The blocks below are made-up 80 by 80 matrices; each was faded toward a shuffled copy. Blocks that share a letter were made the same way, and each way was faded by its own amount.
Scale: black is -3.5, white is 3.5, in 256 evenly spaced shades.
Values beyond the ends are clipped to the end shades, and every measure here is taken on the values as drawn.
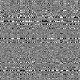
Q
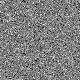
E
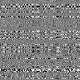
Q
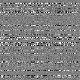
Q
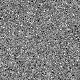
E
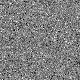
E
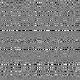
Q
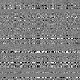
Q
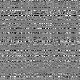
Q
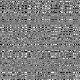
Q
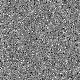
E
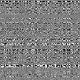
Q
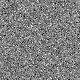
E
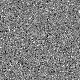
E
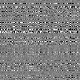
Q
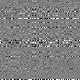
Q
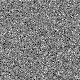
E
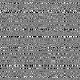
Q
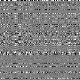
Q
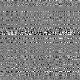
Q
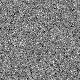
E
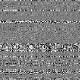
Q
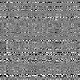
Q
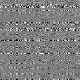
Q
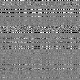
Q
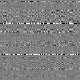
Q
